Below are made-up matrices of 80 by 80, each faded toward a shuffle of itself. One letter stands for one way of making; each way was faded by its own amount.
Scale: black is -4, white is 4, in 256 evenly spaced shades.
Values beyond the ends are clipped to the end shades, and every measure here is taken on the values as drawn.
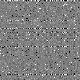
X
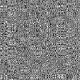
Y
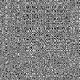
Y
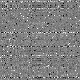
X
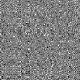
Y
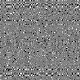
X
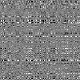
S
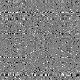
X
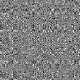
Y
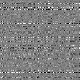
S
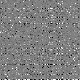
X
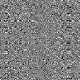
Y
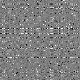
X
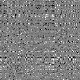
X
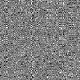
Y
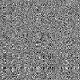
Y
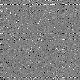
X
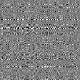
S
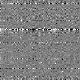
S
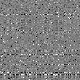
X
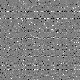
X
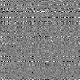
S
